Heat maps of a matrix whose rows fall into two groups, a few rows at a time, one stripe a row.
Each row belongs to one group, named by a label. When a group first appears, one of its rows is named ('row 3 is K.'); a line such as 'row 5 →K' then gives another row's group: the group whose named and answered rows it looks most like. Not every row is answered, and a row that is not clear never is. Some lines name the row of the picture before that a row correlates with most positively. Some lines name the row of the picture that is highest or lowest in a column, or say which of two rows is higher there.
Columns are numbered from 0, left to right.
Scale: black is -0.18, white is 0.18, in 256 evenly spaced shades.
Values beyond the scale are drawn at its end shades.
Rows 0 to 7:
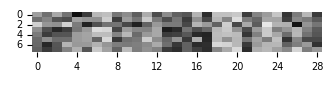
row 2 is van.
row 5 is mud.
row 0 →mud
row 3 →mud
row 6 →mud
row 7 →mud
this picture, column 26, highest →7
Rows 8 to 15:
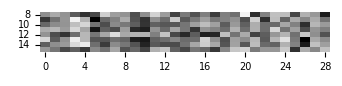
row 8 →mud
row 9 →van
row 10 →van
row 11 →van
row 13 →van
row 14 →van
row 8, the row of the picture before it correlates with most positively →0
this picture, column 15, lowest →11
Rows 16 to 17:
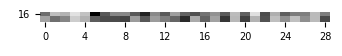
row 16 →van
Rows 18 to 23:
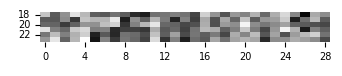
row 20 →mud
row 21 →van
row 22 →van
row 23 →van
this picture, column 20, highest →20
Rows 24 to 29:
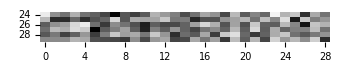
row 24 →van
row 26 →van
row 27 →van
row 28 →mud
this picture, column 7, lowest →24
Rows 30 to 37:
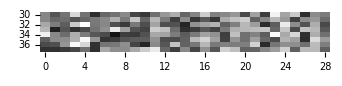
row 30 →van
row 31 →mud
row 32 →van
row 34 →van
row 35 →van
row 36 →van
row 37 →mud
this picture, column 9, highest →31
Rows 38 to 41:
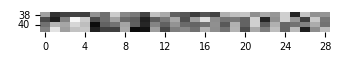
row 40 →van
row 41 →van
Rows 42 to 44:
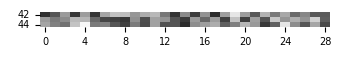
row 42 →mud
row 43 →van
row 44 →van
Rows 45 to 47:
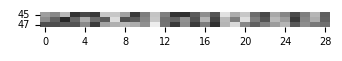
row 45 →mud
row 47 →mud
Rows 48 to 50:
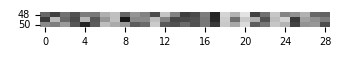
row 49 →mud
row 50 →mud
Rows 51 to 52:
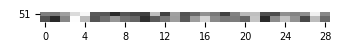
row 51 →van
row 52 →van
